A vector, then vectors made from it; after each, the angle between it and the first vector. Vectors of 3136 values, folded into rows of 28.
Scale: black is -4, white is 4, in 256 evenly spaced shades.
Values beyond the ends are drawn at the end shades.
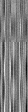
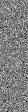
orthogonal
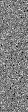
orthogonal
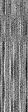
nearly parallel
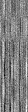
nearly opposite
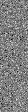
orthogonal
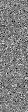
orthogonal
